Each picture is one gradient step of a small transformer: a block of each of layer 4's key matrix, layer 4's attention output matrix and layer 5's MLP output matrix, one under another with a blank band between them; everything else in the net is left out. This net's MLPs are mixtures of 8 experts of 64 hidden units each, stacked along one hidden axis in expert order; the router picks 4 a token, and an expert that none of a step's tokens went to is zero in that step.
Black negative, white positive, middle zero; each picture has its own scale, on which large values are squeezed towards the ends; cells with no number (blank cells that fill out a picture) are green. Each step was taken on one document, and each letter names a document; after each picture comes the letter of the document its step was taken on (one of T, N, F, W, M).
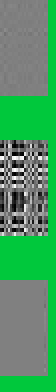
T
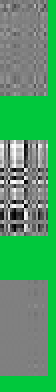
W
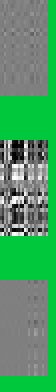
T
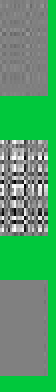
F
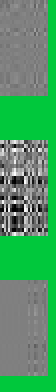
T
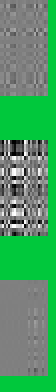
T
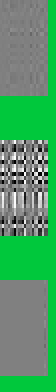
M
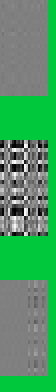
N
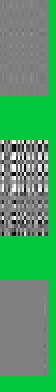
M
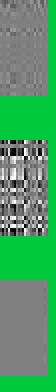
F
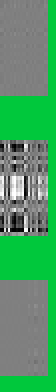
N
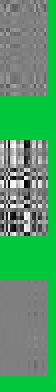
W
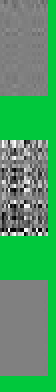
N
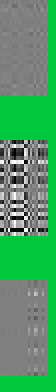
W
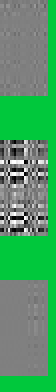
W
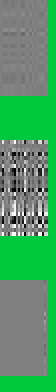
M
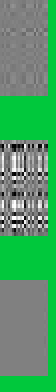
F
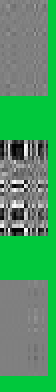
N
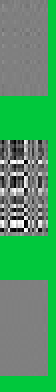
W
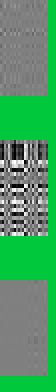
N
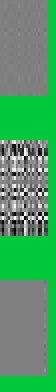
F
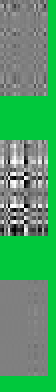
W
